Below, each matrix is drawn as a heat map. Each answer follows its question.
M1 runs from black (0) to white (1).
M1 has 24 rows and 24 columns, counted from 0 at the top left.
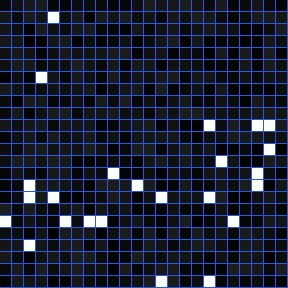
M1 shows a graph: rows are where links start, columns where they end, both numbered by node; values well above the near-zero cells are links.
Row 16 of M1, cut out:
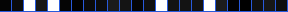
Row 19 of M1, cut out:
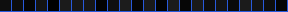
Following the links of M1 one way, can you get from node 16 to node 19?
yes
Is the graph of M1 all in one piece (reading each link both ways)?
no
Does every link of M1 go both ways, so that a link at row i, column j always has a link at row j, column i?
no
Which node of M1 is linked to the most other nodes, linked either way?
node 18
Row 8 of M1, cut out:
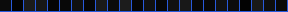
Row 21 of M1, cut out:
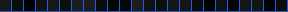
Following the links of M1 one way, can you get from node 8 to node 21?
no
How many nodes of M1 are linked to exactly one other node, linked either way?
12
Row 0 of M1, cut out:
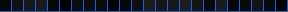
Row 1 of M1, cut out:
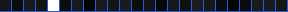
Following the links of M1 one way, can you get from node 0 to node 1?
no
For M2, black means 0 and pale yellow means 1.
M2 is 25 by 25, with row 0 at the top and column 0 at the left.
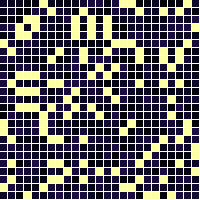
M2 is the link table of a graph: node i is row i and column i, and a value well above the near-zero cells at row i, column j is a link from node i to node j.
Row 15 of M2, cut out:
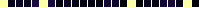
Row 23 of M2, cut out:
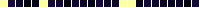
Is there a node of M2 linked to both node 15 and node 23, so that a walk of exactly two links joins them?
yes
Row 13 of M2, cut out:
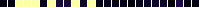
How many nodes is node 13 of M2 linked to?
6
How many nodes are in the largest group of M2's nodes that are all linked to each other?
6
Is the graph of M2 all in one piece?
yes
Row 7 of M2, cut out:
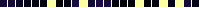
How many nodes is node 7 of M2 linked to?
5
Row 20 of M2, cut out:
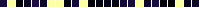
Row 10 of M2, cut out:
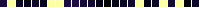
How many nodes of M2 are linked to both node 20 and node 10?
5
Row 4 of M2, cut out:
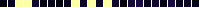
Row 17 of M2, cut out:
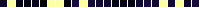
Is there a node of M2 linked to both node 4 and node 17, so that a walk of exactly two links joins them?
no
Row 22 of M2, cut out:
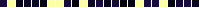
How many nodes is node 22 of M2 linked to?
6
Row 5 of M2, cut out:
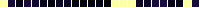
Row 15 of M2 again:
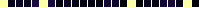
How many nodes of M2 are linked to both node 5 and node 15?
3
